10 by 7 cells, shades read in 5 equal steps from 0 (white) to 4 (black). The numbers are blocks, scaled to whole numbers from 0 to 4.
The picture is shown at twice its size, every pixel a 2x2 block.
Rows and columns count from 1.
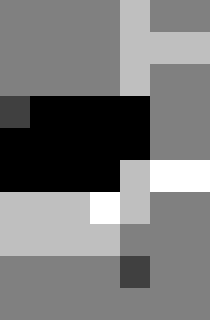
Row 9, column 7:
2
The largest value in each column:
4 4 4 4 4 2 2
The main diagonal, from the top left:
2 2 2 4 4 0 2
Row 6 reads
4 4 4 4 1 0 0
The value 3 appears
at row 4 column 1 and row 9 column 5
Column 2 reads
2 2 2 4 4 4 1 1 2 2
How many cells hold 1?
14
